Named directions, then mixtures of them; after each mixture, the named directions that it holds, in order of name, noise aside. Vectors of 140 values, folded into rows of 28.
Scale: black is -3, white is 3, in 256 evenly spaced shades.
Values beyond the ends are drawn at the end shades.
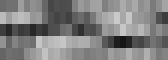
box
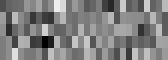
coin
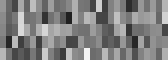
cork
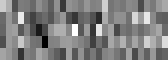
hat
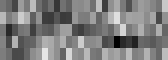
box, cork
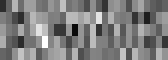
hat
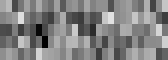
box, coin, hat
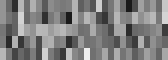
cork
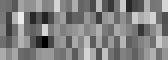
coin, cork, hat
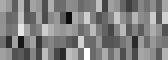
cork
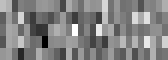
hat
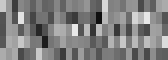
hat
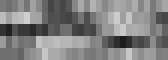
box
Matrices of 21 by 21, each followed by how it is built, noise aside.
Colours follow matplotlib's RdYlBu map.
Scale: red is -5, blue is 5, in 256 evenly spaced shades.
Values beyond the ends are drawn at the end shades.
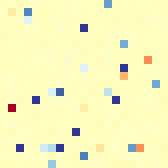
sparse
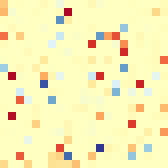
sparse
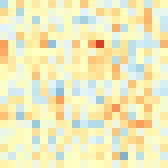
low rank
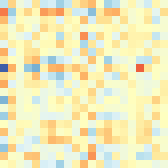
low rank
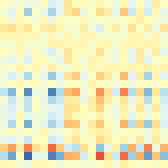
low rank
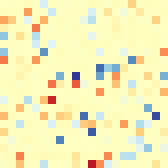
sparse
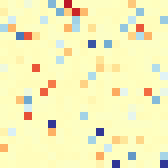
sparse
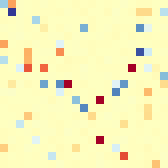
sparse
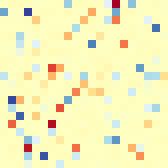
sparse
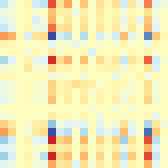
low rank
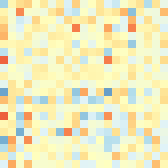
low rank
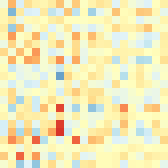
low rank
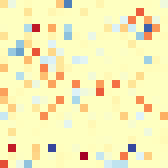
sparse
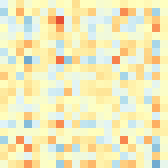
low rank
